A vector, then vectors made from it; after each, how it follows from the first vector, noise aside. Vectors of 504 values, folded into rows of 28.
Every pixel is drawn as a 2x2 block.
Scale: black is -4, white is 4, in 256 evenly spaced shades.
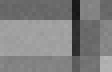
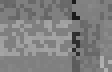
partly zeroed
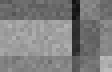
copied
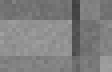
shrunk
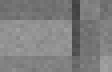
shrunk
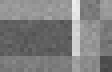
negated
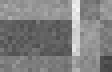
negated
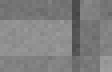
shrunk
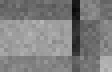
copied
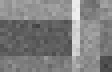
negated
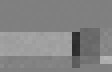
partly zeroed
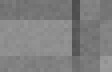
shrunk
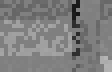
partly zeroed
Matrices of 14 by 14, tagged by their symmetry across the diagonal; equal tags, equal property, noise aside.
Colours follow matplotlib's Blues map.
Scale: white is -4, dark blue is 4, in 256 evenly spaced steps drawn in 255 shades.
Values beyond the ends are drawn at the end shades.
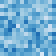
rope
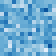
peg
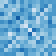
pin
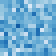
rope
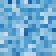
rope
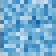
peg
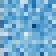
peg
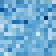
rope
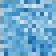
rope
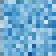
rope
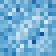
pin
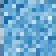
pin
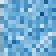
rope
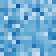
peg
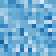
peg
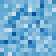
pin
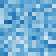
rope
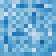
pin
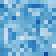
peg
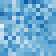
peg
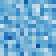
peg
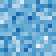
pin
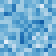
pin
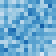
pin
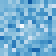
rope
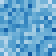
pin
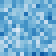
rope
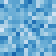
peg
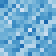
pin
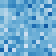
peg
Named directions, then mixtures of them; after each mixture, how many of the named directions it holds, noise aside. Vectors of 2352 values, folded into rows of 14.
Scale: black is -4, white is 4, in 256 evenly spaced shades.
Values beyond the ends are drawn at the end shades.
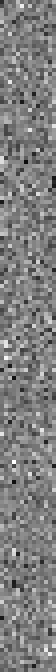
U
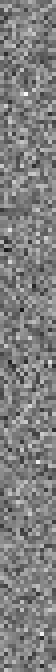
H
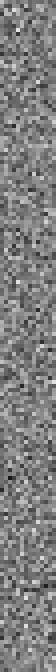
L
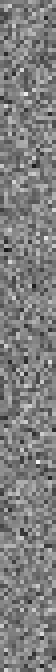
one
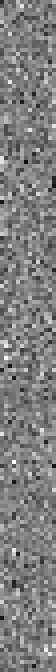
one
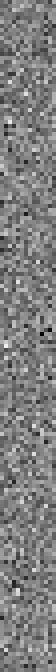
three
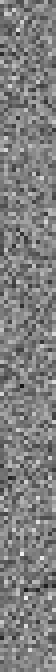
one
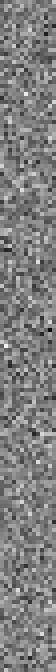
two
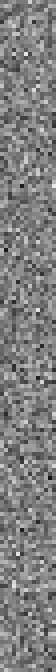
three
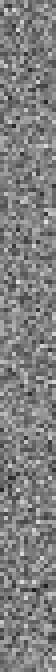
one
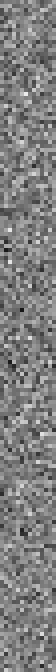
one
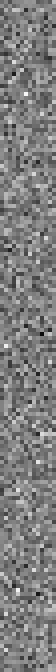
three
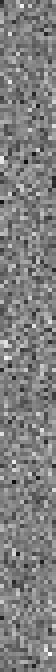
one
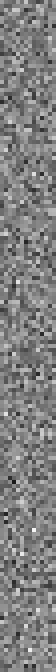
three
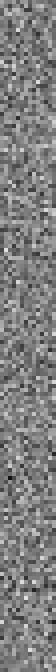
one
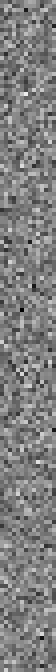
one
